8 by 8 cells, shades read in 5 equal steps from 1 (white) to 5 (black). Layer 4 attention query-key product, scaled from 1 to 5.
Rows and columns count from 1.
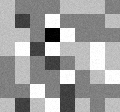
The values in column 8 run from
1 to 3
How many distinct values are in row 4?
3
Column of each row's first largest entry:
2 2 4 3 4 1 5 2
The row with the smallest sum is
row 4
